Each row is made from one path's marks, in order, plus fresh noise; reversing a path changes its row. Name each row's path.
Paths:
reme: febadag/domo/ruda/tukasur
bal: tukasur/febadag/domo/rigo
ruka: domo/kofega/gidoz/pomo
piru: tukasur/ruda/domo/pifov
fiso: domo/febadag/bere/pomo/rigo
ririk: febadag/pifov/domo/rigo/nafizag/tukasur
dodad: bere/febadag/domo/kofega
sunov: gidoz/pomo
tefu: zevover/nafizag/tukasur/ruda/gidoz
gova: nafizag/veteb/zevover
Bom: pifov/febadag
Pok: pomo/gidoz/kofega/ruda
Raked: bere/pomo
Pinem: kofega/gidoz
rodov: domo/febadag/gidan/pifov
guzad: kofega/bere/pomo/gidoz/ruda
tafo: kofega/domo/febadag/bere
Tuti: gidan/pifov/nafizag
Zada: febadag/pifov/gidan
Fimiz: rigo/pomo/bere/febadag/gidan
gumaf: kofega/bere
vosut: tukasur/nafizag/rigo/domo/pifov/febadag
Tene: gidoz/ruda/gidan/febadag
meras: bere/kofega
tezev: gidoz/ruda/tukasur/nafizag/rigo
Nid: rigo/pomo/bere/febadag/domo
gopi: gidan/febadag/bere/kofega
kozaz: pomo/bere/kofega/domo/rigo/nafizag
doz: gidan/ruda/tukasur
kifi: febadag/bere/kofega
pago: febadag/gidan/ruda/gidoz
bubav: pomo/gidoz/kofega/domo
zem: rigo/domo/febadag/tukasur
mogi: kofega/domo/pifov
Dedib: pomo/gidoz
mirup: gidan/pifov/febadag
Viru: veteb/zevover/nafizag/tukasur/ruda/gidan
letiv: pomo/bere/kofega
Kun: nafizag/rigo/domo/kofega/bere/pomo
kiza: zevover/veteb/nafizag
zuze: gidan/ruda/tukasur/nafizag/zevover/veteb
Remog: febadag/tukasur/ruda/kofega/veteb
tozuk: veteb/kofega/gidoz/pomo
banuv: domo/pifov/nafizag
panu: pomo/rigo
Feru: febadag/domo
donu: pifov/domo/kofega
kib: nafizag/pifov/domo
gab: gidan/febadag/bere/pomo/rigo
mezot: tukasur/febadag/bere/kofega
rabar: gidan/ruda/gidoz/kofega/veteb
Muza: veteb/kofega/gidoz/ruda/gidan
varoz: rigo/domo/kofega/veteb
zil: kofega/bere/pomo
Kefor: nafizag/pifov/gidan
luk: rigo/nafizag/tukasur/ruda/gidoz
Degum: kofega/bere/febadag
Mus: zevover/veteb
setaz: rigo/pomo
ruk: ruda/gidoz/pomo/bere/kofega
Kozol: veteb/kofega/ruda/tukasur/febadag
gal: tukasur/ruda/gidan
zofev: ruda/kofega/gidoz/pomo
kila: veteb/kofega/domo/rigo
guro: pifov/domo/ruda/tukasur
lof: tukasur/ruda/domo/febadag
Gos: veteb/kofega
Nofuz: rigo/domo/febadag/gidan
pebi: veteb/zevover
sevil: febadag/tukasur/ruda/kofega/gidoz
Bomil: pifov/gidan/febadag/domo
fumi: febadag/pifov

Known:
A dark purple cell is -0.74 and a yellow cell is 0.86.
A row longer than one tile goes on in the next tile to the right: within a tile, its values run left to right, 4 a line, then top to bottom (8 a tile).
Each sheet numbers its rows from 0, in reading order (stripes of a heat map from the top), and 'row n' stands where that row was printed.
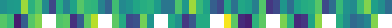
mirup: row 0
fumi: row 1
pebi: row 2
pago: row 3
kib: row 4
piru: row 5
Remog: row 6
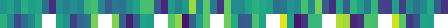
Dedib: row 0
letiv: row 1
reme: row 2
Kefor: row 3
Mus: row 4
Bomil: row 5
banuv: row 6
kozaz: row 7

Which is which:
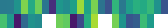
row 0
Viru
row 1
rodov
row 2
zuze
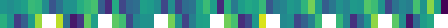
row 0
kifi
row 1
lof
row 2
panu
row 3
gab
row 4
mogi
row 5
Pok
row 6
mezot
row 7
Fimiz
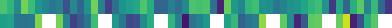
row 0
rabar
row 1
Kun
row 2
guzad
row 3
doz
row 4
Gos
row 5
Degum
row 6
Tuti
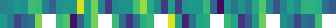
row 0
ruk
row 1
Zada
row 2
Kozol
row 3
ririk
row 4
gumaf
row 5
zofev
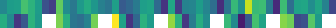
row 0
tefu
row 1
varoz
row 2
bal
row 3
tezev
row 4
Tene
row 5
kiza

